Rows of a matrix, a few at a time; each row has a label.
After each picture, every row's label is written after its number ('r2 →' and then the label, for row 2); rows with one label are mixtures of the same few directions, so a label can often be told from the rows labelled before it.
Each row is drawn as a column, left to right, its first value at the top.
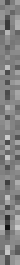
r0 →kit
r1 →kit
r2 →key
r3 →kit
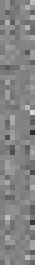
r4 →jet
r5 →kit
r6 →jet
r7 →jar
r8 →jar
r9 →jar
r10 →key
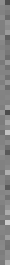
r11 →key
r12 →key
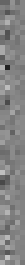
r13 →jet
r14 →jar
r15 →key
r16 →key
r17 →jet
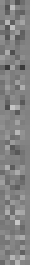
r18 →jet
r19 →jar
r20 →jar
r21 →key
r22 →jar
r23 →jar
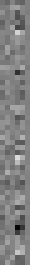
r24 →kit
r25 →jet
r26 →jar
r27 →kit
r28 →kit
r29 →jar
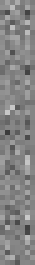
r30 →kit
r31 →key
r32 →jar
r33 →key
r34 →jar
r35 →kit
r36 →jar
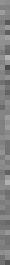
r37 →key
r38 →jet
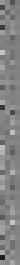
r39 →jar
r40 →key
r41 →key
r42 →key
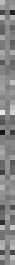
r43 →key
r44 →kit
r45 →key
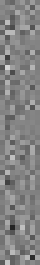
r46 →jet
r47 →jet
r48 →kit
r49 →key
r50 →kit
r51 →jar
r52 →jar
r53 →jar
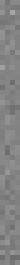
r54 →jar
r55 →jet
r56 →key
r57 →jar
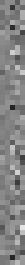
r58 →kit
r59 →jar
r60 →jar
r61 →jet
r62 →kit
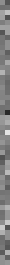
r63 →kit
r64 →key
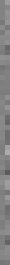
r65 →jet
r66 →jet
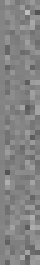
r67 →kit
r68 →jet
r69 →kit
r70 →key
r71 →jar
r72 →key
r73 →kit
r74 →key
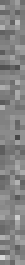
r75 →jar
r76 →jar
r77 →jet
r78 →kit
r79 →jet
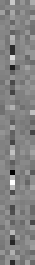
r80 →key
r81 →key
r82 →jet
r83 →jar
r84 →key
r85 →jet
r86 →key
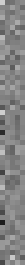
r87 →key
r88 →jet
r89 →jar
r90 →jet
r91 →jar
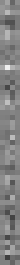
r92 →jar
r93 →jar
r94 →kit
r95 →jar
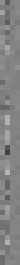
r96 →key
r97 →jet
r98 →jar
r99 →jar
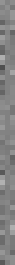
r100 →jet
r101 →jar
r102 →kit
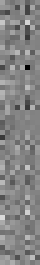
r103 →kit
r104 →key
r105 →jet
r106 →jar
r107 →jar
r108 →jar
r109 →jar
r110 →jar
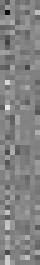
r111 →jar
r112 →key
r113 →jet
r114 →jet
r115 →jar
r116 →jar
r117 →jar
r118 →key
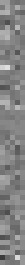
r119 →jar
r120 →jar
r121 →kit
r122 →jar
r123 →key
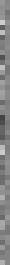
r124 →jet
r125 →kit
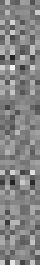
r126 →jet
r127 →key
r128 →jet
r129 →key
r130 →jet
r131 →jet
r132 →jet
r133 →key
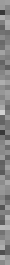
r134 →key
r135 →kit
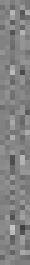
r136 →jar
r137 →kit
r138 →kit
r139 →key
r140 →kit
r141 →key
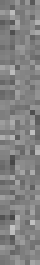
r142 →kit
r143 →kit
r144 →kit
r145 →kit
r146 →jet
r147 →key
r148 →key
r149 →jet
